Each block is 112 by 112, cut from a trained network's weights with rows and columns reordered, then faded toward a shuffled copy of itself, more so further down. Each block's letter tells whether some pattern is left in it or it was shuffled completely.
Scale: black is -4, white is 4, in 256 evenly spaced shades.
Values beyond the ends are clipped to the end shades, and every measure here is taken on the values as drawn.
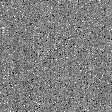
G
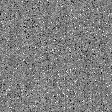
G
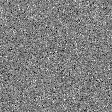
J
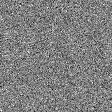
G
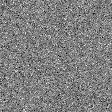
J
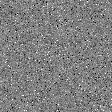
J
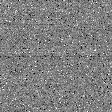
G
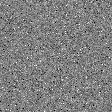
J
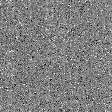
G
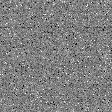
G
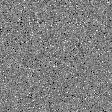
G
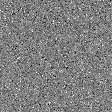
J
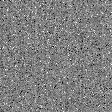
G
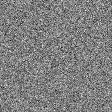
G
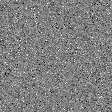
J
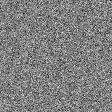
J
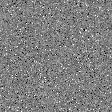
J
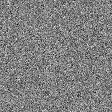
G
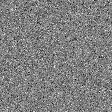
J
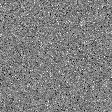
J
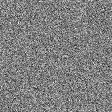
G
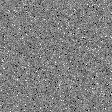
J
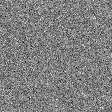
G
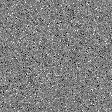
J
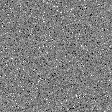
J
